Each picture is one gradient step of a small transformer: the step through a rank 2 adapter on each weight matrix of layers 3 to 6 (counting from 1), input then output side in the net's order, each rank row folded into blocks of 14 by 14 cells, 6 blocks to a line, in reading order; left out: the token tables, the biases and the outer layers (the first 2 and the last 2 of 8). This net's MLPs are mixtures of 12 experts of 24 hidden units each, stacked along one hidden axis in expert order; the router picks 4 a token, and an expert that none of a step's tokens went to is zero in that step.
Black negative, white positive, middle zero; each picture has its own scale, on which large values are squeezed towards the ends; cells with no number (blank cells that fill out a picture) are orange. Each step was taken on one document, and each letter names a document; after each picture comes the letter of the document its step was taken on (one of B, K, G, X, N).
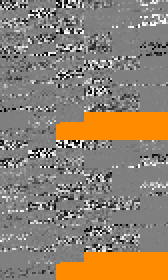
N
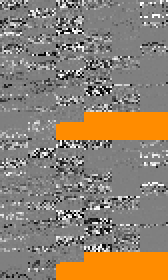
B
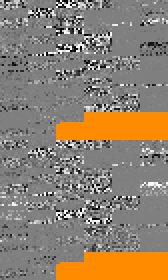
N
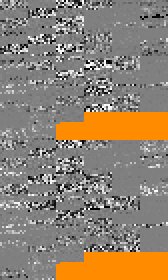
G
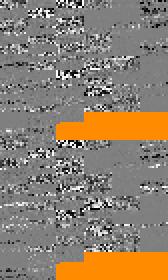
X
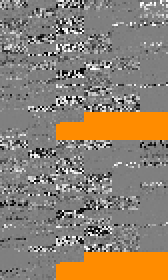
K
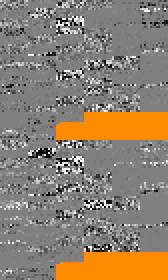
G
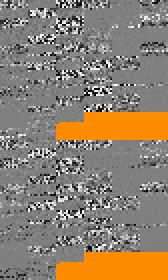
B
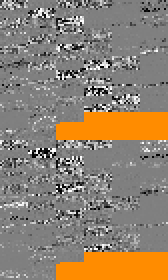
X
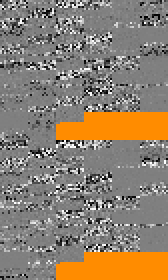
B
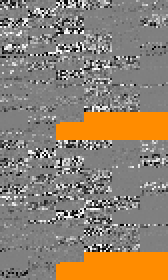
N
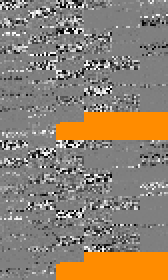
N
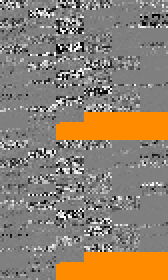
B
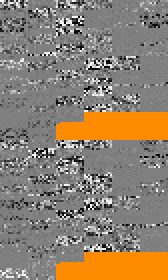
G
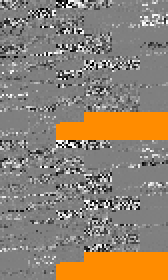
N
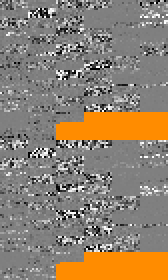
X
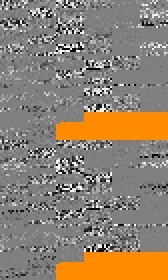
N
